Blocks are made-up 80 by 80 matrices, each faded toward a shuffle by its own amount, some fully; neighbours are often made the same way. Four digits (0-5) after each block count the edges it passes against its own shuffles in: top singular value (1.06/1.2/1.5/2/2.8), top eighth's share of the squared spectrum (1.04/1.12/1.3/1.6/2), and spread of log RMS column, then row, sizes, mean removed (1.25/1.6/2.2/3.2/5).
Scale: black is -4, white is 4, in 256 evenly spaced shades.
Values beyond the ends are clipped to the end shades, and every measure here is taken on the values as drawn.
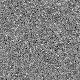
0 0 0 0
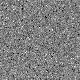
1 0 0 0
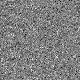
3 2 0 0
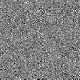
4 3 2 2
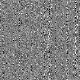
2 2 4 0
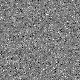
0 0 0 0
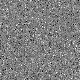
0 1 1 0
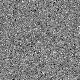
0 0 0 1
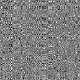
5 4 3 2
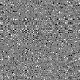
4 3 2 2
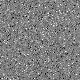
2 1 0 0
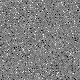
1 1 0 0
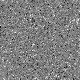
2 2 0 0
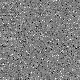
2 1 0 0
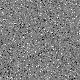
0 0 0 0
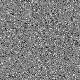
3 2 0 0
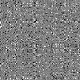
4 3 2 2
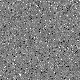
0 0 0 0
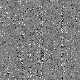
1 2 2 0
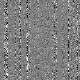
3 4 4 0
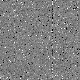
2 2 1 0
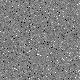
1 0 0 0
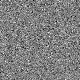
0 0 0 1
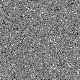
0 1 0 0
